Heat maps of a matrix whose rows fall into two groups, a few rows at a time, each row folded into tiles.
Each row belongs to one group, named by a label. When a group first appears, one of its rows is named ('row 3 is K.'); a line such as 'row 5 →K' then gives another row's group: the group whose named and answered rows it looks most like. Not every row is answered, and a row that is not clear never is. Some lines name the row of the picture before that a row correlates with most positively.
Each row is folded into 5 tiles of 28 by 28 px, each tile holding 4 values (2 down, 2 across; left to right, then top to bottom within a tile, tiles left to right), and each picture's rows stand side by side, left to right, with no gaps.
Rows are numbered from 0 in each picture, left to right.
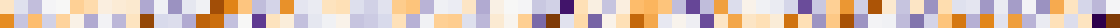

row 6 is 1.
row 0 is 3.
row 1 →3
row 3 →3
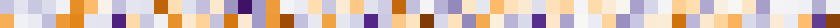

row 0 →3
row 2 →1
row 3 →3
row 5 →3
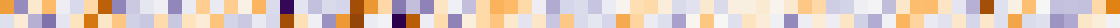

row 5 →1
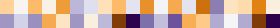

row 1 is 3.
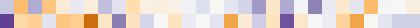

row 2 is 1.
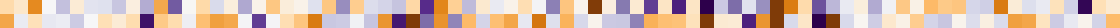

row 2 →3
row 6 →1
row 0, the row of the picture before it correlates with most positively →1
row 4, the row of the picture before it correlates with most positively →1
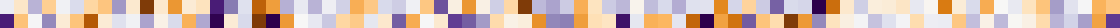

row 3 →1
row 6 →1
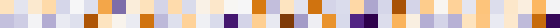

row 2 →1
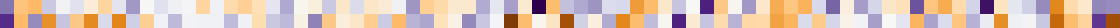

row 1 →1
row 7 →3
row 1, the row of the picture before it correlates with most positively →1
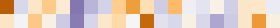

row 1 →1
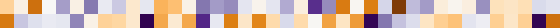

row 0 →1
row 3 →3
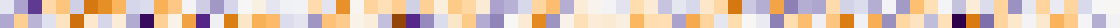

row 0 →1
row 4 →3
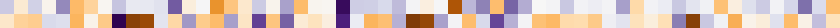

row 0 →3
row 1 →3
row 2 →3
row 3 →1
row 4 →3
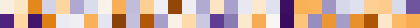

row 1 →1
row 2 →3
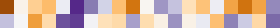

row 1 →1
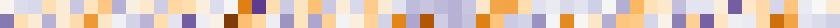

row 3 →3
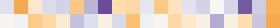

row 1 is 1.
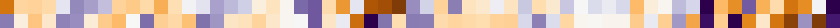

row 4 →3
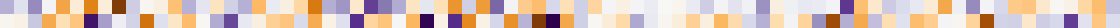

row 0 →1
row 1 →1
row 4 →1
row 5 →3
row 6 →3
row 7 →1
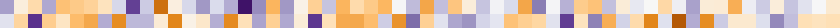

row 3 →1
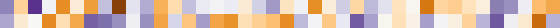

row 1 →3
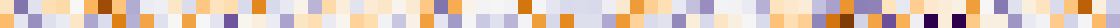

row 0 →1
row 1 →1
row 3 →1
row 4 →3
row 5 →3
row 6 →3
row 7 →1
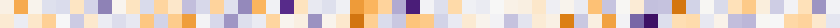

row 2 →3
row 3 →1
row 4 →1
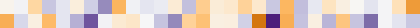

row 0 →1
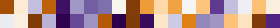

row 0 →3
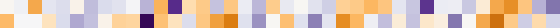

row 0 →1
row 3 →3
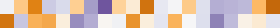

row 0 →1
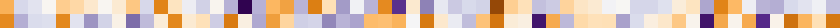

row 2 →1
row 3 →3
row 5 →3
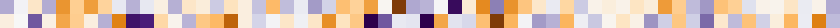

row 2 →1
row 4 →1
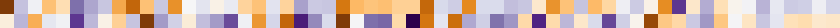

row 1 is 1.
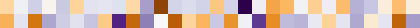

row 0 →3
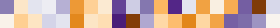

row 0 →3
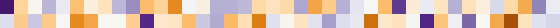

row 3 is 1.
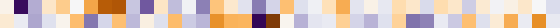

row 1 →3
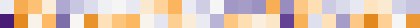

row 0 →3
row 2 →3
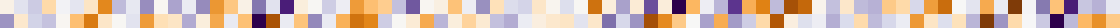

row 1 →3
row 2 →3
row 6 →1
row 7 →1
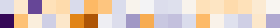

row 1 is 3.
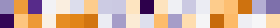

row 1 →3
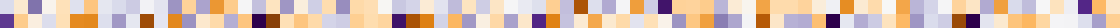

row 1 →3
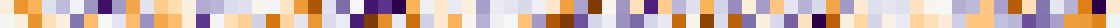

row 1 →3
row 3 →3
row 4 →1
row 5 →3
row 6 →3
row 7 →1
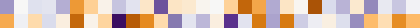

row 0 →3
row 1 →1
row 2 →1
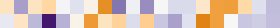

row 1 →3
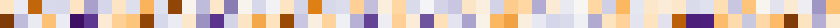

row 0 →1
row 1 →1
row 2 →1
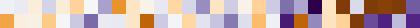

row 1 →1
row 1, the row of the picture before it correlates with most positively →2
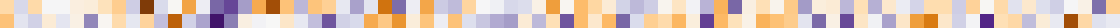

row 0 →1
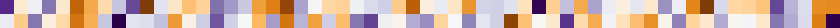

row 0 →3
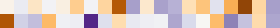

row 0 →1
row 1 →1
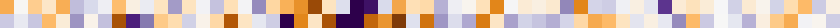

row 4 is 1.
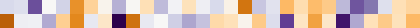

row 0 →3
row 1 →1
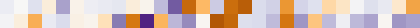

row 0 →3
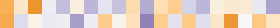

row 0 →1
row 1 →3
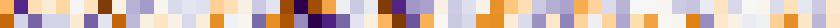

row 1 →3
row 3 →3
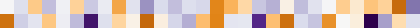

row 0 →1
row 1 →3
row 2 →1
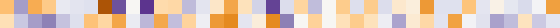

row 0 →1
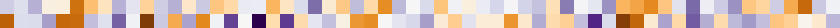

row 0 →3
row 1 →3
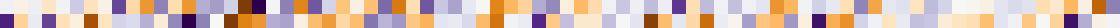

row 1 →1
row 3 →3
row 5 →3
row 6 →1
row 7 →1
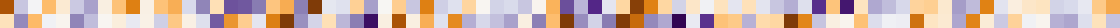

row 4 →3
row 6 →3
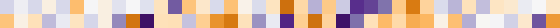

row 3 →3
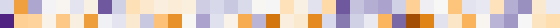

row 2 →3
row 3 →1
